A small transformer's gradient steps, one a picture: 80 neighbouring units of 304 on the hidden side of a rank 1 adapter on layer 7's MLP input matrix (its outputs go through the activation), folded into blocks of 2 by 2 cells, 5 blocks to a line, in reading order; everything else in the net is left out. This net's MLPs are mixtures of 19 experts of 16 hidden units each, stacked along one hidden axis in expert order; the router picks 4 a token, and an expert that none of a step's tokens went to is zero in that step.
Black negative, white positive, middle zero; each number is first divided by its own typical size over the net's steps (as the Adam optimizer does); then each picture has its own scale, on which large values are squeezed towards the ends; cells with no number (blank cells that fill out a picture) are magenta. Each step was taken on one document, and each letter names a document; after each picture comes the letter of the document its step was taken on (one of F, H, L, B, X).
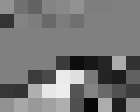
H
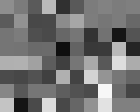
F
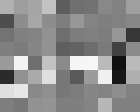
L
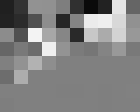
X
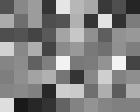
F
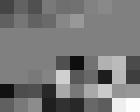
H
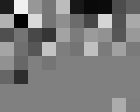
X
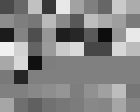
F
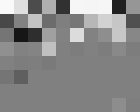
X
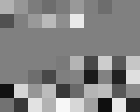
H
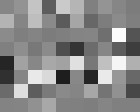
L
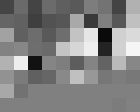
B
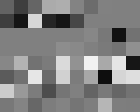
L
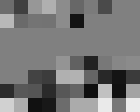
H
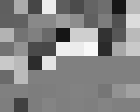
B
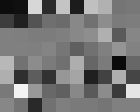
L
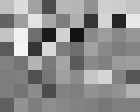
F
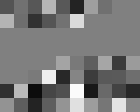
H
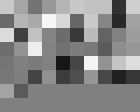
F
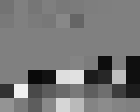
H
